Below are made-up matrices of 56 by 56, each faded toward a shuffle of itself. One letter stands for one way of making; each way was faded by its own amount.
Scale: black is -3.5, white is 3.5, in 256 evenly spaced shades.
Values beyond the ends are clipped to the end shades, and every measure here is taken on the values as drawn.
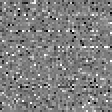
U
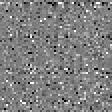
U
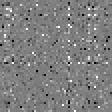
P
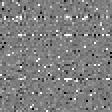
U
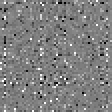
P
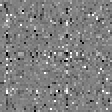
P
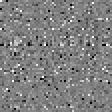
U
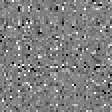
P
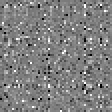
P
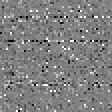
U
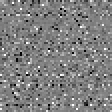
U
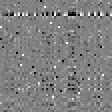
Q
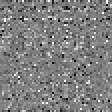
U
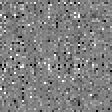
P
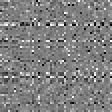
Q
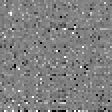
U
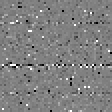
U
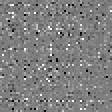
P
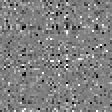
P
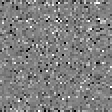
U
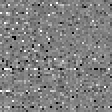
U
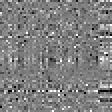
Q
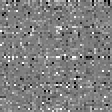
U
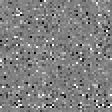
P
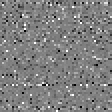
U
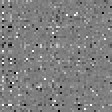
P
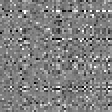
Q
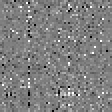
P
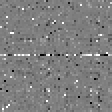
P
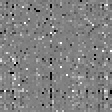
P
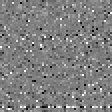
U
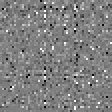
P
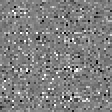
U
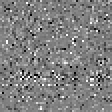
U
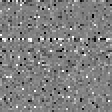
U
